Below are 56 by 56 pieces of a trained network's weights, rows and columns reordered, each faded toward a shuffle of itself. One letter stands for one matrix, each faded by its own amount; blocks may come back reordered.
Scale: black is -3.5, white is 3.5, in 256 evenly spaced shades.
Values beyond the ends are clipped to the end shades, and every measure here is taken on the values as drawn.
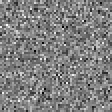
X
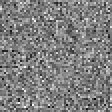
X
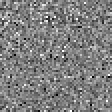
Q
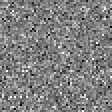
Q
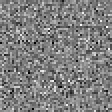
X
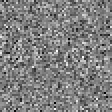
X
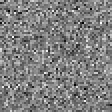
X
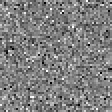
Q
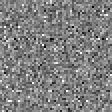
Q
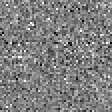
Q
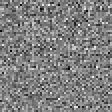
X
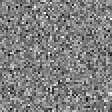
X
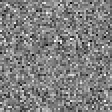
X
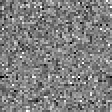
Q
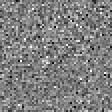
Q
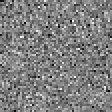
Q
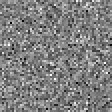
Q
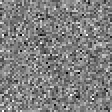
Q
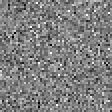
Q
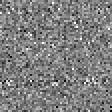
Q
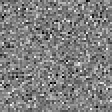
Q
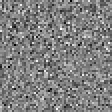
X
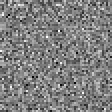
X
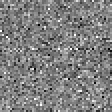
Q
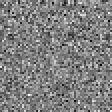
X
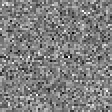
Q
